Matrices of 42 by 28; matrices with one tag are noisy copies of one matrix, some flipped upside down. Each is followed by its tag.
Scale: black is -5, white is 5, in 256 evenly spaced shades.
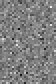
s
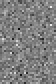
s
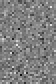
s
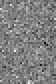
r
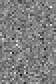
s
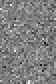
r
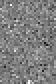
r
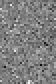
r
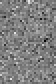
r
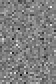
s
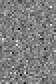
s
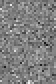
r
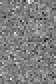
r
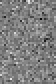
r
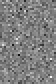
s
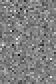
s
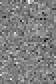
r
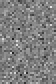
s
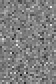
s
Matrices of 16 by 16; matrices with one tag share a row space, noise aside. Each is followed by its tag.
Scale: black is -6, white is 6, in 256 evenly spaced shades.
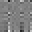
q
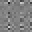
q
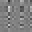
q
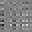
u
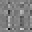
q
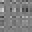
u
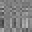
u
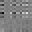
u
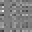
u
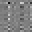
q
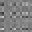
u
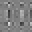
q
